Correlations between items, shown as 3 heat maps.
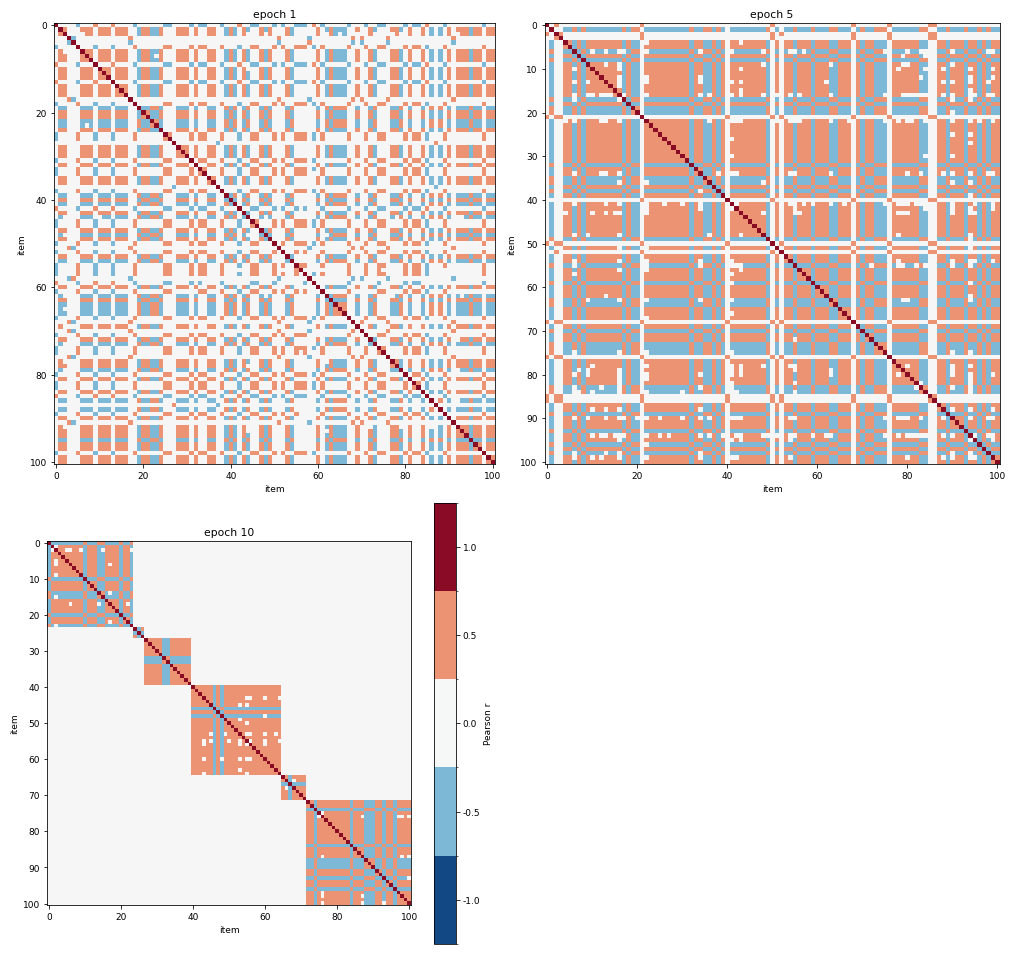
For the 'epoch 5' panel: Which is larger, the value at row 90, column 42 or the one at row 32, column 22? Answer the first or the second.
the first
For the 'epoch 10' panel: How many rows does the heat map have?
101
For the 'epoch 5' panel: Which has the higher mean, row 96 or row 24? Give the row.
24
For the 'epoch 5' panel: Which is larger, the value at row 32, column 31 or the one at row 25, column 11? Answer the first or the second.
the second
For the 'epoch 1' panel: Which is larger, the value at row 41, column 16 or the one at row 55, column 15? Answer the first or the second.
the second
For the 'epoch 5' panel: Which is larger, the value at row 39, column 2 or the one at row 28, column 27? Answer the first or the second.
the second
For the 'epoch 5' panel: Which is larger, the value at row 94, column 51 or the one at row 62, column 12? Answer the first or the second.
the second
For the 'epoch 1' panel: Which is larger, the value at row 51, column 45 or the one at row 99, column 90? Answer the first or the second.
the second
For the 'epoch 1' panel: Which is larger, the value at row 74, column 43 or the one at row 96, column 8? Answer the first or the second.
the second
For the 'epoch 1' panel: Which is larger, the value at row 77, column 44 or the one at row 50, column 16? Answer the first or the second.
the second
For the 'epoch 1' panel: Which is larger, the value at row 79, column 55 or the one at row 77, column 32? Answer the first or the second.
the second
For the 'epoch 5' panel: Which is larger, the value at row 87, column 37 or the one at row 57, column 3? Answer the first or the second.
the first
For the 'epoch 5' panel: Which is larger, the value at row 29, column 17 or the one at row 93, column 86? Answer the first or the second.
the second
